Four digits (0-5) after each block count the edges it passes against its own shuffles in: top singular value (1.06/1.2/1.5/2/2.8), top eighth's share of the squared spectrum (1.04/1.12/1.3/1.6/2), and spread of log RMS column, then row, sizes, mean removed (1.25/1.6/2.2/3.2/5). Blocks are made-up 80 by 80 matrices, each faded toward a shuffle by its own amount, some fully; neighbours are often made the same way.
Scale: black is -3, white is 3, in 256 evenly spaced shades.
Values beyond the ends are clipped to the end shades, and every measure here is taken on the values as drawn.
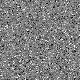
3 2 0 0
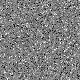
1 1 0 0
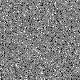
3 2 0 0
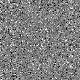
3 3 1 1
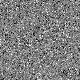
1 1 0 0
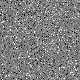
2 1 0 0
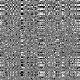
5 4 3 3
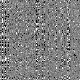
4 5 3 2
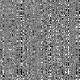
4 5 4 2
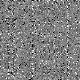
3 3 2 1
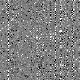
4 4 3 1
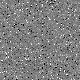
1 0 0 0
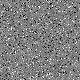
0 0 0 0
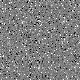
2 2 1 0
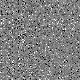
2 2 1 0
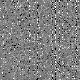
4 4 3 0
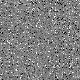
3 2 1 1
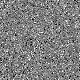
0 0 0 0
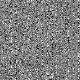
1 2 3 0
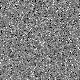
0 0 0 0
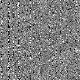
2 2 3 0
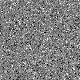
0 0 0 0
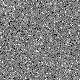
0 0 0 0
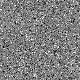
0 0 0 0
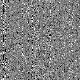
2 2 3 0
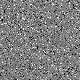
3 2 0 1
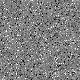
3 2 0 0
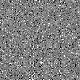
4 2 2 1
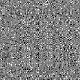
4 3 2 2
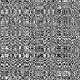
5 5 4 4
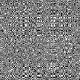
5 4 3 3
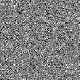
4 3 2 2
